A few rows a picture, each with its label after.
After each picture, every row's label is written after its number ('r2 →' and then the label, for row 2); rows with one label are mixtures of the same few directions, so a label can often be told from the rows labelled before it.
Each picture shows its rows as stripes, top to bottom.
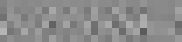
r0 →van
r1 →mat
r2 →van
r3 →mat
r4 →van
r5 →mat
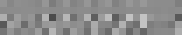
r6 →mat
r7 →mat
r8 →mat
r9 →van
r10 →mat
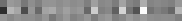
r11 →van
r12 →van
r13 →mat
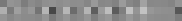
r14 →van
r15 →mat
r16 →mat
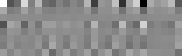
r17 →van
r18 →van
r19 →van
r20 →van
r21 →van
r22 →mat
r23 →mat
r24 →mat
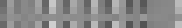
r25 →mat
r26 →mat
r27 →van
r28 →mat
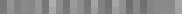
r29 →mat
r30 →mat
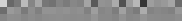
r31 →van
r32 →van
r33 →van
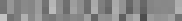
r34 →mat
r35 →mat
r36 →van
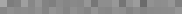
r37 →van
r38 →mat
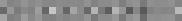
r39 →van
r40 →mat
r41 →van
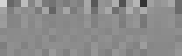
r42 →van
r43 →mat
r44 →van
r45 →van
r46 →mat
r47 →mat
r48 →van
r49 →mat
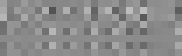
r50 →van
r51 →mat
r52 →van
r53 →van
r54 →mat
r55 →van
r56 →mat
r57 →van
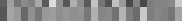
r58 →mat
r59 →van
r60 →van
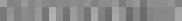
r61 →van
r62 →mat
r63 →mat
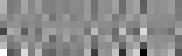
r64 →van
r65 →van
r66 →mat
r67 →van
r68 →van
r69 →mat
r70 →van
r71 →van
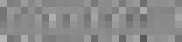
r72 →van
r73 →van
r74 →mat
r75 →mat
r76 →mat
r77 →van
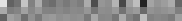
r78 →van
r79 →van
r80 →van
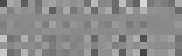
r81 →van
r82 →mat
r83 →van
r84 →mat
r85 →van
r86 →van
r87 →mat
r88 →van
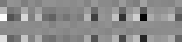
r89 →van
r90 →van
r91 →van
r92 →mat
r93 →mat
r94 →van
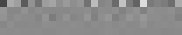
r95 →van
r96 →van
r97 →mat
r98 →van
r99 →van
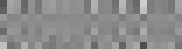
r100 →van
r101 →van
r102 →van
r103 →van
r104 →van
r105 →mat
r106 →van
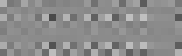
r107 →van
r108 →van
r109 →mat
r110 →mat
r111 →van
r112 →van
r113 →mat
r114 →mat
